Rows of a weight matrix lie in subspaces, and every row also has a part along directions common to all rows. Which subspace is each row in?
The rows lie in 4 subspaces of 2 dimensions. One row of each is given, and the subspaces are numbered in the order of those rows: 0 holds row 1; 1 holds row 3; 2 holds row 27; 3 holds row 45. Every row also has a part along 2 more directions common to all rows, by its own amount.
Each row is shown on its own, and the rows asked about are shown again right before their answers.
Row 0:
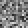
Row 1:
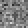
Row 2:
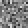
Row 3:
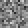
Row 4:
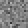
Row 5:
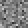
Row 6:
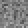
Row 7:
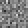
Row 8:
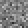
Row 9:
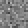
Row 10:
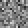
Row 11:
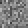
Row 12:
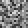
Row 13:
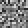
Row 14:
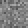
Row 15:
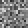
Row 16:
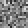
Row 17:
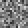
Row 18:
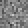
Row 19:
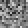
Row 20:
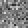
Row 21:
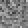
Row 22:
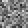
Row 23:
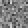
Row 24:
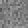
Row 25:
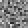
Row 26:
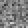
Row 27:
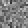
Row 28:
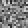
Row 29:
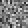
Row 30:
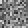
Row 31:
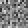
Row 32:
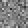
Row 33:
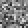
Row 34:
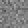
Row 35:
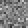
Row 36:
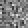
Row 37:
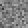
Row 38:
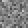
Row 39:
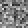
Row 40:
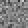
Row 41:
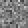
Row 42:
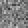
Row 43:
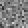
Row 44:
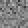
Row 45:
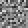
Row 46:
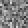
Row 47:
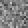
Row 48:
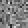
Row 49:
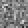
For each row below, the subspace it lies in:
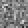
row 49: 0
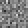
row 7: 3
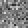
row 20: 3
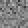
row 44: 1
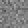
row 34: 3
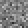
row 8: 0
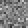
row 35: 3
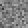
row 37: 0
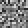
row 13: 3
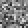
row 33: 0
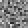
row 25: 2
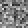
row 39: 0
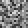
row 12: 1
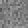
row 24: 3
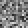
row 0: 0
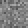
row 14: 3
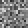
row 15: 3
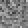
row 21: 1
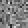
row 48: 2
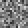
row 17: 1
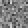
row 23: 2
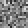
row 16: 2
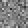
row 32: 1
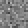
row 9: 2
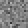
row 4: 2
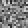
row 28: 2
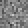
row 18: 2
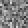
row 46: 2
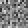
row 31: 3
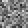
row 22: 1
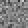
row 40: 3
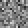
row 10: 1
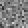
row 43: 0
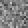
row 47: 2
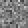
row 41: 1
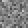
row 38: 1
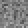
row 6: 0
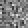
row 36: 2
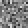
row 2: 2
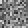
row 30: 3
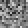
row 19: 1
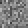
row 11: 3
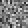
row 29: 2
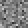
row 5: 0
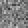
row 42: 3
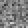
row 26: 0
